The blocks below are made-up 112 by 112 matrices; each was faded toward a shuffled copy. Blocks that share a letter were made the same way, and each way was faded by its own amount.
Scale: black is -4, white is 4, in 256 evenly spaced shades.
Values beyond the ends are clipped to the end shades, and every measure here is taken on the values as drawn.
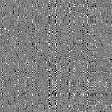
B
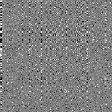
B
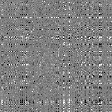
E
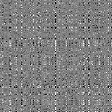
E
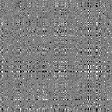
E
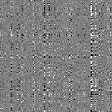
E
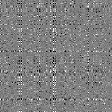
E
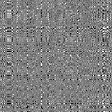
E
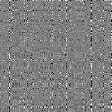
E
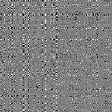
E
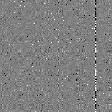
B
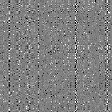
B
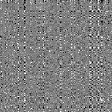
B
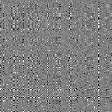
E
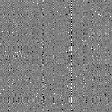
B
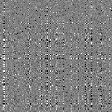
E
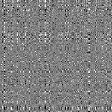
E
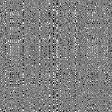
B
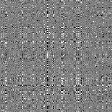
E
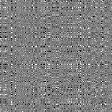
E
